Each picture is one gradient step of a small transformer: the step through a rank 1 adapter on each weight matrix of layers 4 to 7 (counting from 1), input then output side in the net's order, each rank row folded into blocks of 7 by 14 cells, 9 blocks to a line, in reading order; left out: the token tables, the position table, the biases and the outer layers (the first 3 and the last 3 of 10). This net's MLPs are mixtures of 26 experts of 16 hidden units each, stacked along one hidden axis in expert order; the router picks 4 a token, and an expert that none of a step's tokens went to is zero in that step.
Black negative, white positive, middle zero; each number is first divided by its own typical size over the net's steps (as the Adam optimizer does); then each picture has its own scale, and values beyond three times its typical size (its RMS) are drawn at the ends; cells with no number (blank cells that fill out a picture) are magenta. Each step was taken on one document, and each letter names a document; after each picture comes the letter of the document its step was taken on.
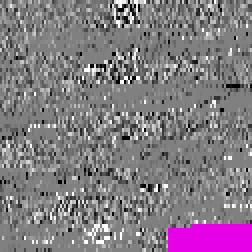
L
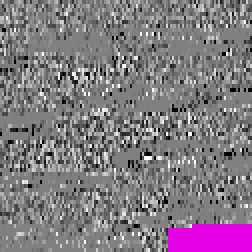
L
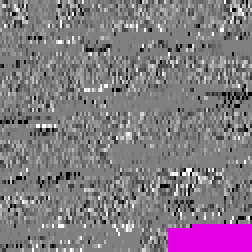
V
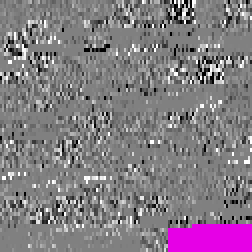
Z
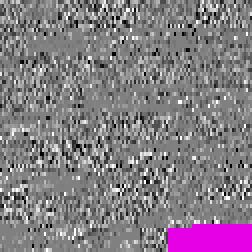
L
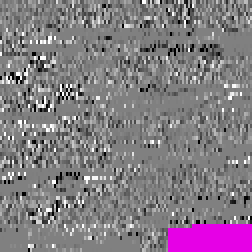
V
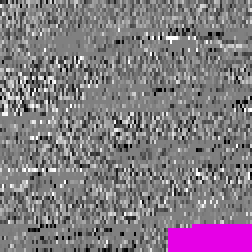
L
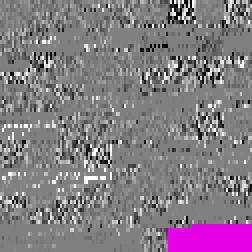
Z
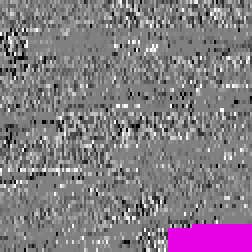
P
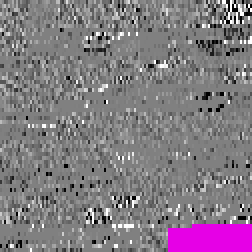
V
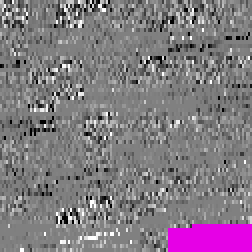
V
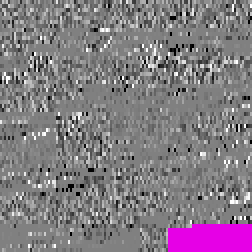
V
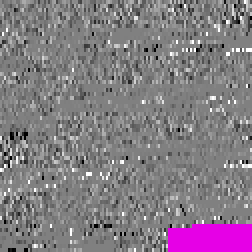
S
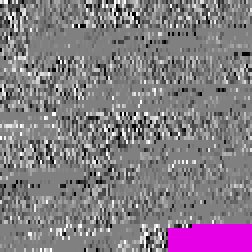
L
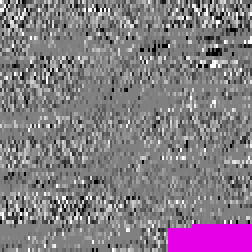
Z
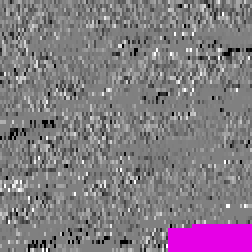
S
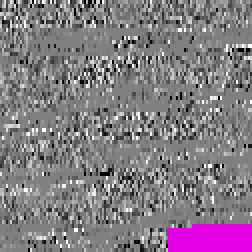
L
